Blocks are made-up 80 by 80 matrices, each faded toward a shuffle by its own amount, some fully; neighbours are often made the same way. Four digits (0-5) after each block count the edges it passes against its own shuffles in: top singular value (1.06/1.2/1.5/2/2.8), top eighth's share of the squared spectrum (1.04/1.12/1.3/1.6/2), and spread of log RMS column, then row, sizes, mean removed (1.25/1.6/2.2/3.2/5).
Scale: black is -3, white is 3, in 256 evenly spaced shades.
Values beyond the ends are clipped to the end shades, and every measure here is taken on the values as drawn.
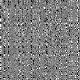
4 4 3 2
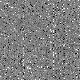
3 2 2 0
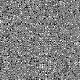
3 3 1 1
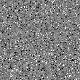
3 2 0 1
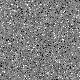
0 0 0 0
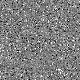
2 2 0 2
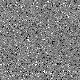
2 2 0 1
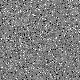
0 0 0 0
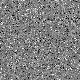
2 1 0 1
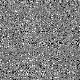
3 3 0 2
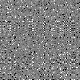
4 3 2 2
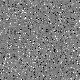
3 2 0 0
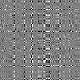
5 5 4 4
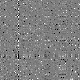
4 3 2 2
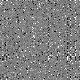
4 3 2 1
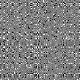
5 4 3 3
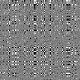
5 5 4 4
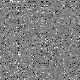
3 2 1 1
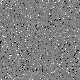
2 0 0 0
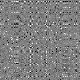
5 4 2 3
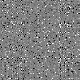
4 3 2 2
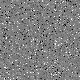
2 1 0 0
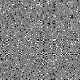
4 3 1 2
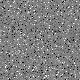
2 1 0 1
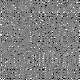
4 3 2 2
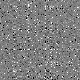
4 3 1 1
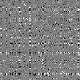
5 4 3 3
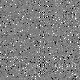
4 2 1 1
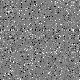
3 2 1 1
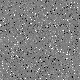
1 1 0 0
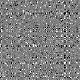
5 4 2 3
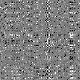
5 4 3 2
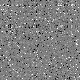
3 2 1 1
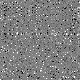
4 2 1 1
